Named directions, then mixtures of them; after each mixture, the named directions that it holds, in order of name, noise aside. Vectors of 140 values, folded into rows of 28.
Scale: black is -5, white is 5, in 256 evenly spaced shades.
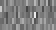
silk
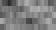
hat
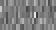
silk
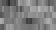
hat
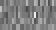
silk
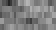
hat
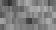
hat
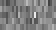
hat, silk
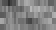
hat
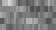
hat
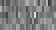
hat, silk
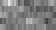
hat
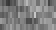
hat, silk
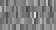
silk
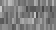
hat, silk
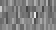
silk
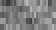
hat, silk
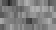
hat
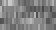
hat, silk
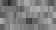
hat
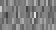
silk
